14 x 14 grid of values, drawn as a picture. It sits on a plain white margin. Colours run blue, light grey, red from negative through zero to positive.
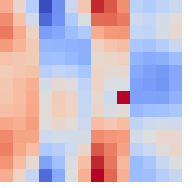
Lone odd cells: 1, higher than its neighbours. Ninth with the highest average: bottom middle. Histogram: bell-shaped. Stripes: upright, repeating 2 times.
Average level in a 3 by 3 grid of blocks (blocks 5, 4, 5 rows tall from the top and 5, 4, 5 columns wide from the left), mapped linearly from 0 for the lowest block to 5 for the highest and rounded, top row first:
2 3 2
4 2 0
3 5 2
